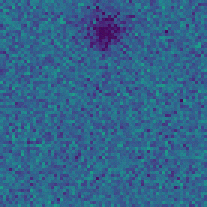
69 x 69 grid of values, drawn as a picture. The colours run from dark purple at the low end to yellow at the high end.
Odd rows or columns: none. Dips: one, in the top middle. Slope: none. Ninth with the lowest average: top middle. Average level on the scale: 30%. Stripes: none.
